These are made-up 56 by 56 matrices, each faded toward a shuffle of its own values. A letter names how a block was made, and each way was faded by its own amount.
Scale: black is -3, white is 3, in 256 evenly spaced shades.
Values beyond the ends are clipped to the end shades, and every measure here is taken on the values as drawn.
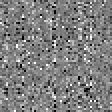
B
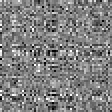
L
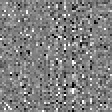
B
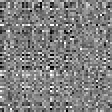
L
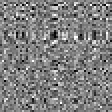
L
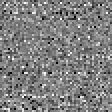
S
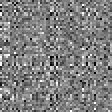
L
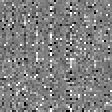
B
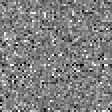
S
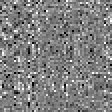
B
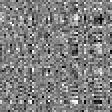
L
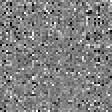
B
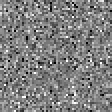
S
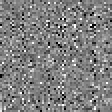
B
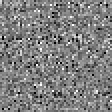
S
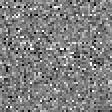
S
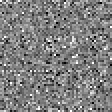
S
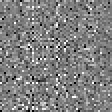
B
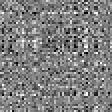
L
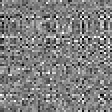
L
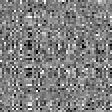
L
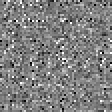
S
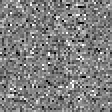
S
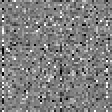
B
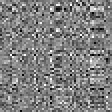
L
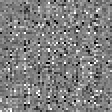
B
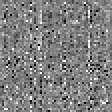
B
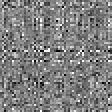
L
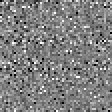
S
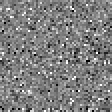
S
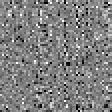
B
